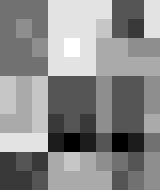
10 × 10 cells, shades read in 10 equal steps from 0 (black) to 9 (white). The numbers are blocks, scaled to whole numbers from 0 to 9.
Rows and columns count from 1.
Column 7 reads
8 7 6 6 5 5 5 3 5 6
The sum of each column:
48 48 51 53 55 53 56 34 33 57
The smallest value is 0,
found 2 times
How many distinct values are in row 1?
3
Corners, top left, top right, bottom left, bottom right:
4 8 2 5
